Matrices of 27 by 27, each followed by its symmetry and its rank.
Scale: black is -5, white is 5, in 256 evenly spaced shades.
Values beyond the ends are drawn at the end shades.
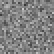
neither, full rank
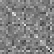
symmetric, rank five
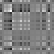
symmetric, rank one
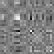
symmetric, rank three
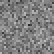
neither, full rank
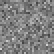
neither, full rank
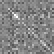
symmetric, rank five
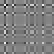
symmetric, rank one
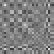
symmetric, rank three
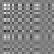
symmetric, rank one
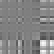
symmetric, rank one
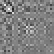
symmetric, rank three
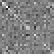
symmetric, rank five
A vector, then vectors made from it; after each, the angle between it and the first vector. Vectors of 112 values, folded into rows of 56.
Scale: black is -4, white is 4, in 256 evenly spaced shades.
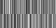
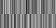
nearly parallel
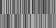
partly aligned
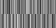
nearly opposite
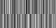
nearly parallel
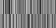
nearly opposite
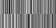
nearly opposite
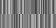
partly aligned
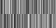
nearly parallel
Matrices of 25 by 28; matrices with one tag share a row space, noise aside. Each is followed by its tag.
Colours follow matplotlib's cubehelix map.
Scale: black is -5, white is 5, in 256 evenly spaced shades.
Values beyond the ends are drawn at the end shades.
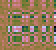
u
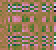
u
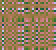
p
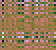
p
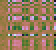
u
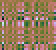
p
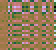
u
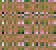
p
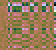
u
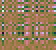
p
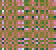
p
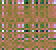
p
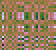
p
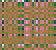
p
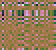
p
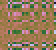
u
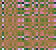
p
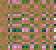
u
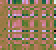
u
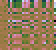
u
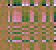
u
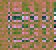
u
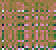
p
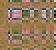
u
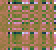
u
